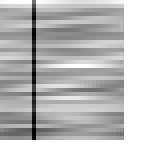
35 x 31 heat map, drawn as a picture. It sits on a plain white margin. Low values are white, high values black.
Column 9 stands out from the rest. Most values sit low, with a long tail of high ones. The bottom left is the ninth with the highest average.
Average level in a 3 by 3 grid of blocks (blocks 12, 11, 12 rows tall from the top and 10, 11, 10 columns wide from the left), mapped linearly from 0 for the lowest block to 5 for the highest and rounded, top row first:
110 | 301 | 501
